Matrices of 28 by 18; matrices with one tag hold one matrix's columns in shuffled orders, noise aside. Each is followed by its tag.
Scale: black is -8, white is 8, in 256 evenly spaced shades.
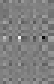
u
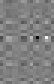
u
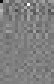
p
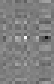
u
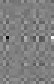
u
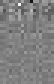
p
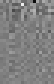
p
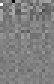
p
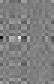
u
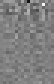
p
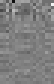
p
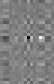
u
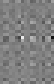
u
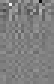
p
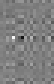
u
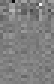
p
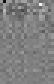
p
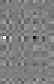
u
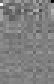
p
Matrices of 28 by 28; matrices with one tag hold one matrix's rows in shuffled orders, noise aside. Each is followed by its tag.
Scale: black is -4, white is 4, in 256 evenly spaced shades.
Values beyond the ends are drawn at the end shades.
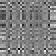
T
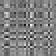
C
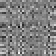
T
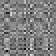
C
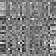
T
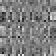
T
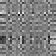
T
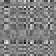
C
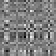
C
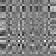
T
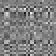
C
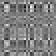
C
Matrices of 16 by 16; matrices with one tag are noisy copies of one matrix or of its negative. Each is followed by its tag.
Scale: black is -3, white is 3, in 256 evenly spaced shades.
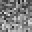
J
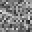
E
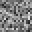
E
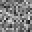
E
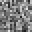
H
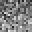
J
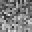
J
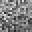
J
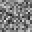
E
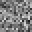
E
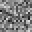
E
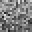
J
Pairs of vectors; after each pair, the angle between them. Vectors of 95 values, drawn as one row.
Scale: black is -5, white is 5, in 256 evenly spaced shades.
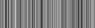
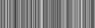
nearly opposite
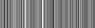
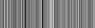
nearly opposite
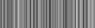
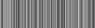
partly opposed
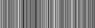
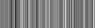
orthogonal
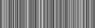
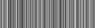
partly aligned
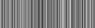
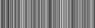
partly aligned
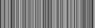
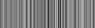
orthogonal
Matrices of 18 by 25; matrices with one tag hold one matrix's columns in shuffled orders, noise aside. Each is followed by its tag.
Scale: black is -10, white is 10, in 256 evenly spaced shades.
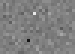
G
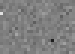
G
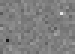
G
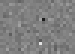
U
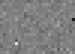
U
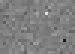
G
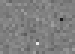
U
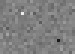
G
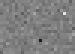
G
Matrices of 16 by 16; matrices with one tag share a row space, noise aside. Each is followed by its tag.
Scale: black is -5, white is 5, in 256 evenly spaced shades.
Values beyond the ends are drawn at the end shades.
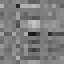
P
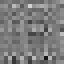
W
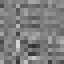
P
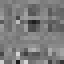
P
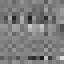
W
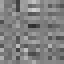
P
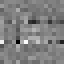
P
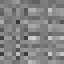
P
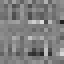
W
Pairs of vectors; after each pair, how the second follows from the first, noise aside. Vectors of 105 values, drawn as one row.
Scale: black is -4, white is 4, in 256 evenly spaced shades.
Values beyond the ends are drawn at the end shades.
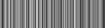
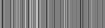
partly zeroed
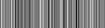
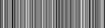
wrapped around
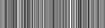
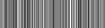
copied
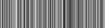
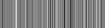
partly zeroed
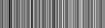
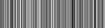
wrapped around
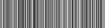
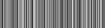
negated
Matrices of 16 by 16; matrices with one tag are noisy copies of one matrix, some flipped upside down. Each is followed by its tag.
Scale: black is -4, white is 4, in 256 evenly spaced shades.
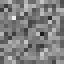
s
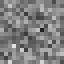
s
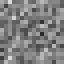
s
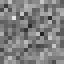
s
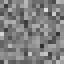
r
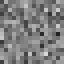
r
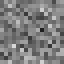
s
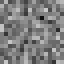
r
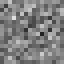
s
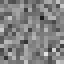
r
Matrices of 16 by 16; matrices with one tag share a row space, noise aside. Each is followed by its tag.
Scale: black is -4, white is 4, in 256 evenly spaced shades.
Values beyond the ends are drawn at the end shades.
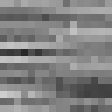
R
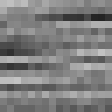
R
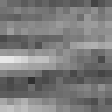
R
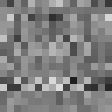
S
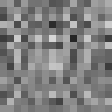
S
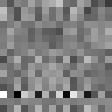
S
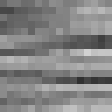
R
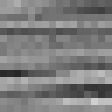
R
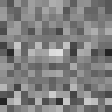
S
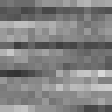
R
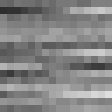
R
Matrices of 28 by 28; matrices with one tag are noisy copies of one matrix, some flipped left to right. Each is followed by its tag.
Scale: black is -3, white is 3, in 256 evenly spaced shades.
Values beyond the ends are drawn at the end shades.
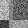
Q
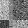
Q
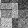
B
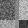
Q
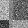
Q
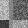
Q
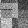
B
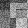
B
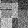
B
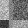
Q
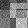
B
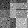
B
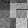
B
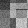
B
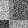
Q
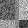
Q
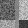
Q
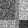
Q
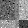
Q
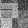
B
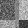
Q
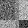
Q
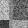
Q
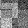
B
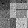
B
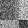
Q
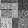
B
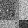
Q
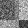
Q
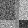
Q
